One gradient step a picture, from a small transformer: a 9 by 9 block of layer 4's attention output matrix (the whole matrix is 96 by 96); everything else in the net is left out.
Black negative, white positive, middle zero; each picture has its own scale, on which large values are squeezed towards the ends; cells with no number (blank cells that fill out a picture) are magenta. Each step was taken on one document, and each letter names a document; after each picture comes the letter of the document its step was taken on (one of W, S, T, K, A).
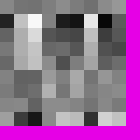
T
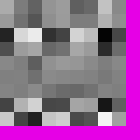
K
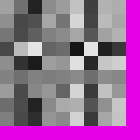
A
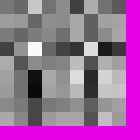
A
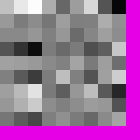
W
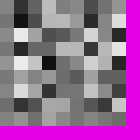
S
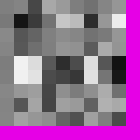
S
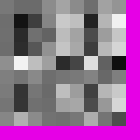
S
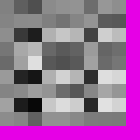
T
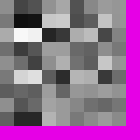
K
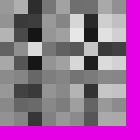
A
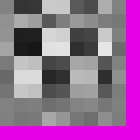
K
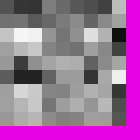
W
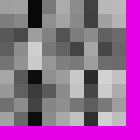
A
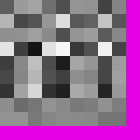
K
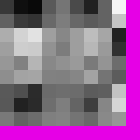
W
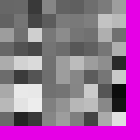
W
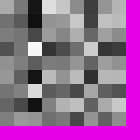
A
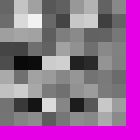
K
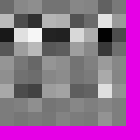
K
